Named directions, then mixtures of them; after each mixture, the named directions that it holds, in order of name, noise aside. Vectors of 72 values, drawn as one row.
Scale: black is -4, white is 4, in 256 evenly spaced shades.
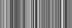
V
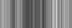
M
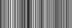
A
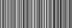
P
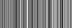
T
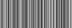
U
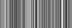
V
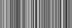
V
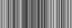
M, U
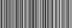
P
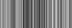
M, P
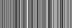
T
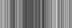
M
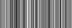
T, V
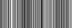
A, U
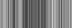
M, U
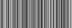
U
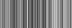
M, T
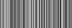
P, V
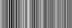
A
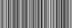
U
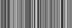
V
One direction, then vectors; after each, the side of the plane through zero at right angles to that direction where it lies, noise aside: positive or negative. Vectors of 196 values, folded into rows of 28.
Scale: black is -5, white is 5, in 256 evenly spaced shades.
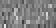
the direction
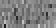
negative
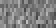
positive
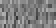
negative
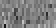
negative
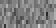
negative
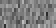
negative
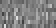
positive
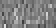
positive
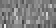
positive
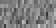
negative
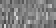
positive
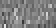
positive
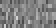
positive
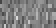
positive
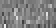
positive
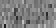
negative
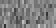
negative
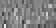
positive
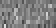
positive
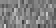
positive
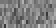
negative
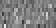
positive
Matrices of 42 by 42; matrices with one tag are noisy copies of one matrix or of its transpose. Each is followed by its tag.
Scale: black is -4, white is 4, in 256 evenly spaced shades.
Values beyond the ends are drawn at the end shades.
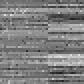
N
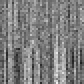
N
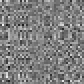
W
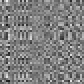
W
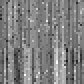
N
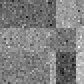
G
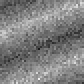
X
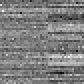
N
